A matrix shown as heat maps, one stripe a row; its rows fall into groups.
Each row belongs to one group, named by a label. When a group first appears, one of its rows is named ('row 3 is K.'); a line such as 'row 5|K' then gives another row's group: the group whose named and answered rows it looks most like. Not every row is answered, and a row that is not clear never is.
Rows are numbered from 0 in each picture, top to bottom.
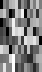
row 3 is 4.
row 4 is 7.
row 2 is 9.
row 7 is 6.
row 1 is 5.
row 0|9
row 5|5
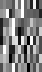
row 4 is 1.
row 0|5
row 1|5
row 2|9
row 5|5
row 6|5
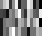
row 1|4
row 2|7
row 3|9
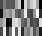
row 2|4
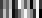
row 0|7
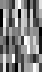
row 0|4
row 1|1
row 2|1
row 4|7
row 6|6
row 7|7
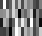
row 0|6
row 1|1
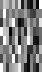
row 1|6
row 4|1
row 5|4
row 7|4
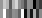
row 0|1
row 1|5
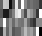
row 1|4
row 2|6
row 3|7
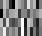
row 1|9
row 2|5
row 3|5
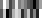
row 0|1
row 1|4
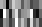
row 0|4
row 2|1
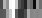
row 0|9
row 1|9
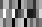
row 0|1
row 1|6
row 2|5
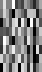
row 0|6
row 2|1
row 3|4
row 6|4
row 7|1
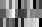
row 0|1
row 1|9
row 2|7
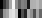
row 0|9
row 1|9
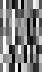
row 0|7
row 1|6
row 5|5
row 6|5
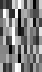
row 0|4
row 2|1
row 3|9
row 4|4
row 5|5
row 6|1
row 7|4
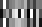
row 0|6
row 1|1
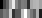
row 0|9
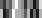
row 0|4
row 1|4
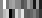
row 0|6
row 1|5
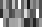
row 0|6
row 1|7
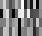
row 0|5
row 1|5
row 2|1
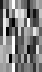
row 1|4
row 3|7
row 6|5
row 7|6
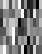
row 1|5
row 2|9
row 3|9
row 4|6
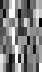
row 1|9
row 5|4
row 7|4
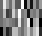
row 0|5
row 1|6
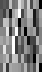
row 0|7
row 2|1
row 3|5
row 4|6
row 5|6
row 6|1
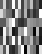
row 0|6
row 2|9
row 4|6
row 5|5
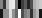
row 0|9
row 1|7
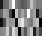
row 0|9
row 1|5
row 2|7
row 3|1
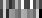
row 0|1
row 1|7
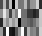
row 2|9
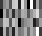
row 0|1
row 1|7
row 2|1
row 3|7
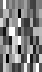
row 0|6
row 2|4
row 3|9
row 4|4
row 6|4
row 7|7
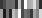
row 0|7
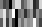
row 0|4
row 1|6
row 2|7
